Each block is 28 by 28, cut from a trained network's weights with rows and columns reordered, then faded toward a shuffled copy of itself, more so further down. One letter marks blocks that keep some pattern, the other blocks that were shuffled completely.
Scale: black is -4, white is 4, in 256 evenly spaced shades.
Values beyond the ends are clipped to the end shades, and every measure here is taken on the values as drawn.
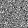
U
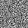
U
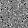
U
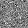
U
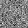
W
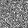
U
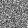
U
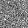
W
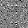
W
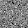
W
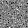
U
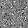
U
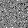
U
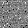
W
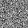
U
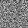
W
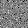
U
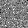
U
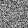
U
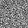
W
